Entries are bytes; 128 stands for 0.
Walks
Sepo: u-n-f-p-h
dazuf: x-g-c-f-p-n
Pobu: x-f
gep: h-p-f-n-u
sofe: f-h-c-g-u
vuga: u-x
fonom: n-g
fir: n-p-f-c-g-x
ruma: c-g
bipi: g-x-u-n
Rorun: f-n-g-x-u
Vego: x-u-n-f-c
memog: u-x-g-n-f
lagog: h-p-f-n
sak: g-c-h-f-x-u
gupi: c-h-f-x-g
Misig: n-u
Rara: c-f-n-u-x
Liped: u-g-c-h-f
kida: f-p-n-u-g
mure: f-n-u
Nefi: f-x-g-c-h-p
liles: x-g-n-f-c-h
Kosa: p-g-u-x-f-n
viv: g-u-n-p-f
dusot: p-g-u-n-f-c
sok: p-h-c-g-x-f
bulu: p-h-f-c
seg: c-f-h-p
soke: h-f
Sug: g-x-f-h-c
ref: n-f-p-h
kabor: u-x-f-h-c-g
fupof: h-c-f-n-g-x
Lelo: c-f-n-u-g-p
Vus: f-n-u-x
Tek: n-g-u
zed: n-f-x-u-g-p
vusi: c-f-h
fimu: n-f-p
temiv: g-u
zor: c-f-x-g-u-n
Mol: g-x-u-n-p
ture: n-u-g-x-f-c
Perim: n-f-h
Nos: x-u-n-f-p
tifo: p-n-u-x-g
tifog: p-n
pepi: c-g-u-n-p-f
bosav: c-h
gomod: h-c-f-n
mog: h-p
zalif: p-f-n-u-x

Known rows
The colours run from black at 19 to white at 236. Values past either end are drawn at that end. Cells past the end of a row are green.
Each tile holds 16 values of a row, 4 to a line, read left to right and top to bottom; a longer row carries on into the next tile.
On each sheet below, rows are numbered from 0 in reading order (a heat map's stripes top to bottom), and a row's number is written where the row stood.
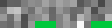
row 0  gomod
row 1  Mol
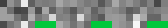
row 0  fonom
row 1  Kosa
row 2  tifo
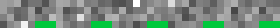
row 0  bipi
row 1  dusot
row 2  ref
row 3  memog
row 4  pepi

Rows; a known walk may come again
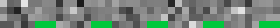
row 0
mure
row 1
Nefi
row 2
Rorun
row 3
ruma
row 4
fupof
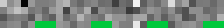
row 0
kabor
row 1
pepi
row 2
tifog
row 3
memog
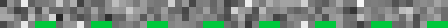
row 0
fonom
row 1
vuga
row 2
Liped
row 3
Nos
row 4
soke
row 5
temiv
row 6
kida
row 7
gomod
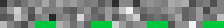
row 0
seg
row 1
Kosa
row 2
sok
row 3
bipi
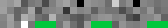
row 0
Mol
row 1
zor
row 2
Vego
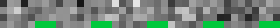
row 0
Sug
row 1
liles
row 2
Sepo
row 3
bulu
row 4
Pobu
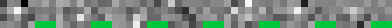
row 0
gupi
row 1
dusot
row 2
tifo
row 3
Vus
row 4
gep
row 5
sak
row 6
sofe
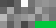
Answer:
ref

